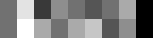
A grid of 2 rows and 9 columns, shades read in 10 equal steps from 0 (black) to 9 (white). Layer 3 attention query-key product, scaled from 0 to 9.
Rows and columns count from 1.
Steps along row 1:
up down up down down up up down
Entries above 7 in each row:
1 1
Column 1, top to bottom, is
4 4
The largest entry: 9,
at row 2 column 2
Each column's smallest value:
4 8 2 4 4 3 3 5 0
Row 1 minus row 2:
0 -1 -4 1 -2 -4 1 1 0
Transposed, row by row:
4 4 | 8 9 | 2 6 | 5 4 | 4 6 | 3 7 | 4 3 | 6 5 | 0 0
